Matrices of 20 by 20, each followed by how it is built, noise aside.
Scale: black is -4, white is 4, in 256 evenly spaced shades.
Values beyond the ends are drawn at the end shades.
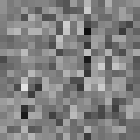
low rank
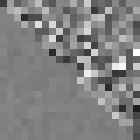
upper triangular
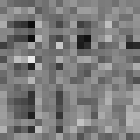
low rank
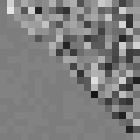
upper triangular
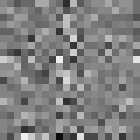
low rank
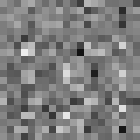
low rank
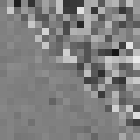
upper triangular
